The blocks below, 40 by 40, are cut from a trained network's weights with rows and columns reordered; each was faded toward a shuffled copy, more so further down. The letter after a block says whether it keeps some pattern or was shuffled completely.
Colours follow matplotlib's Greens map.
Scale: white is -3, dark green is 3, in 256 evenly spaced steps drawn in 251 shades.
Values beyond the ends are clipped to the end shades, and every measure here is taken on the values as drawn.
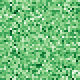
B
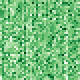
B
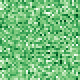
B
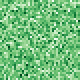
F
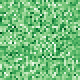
B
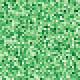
F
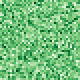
F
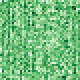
B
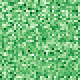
B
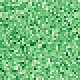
F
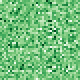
B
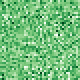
B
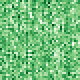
B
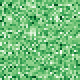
B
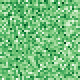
F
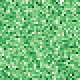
F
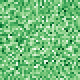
B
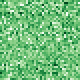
B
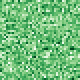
B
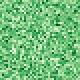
B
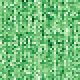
B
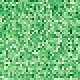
B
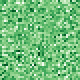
B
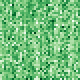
B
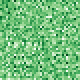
B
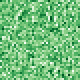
B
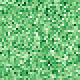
F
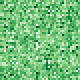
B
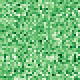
B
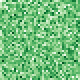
F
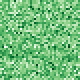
B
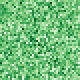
F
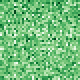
B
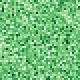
F
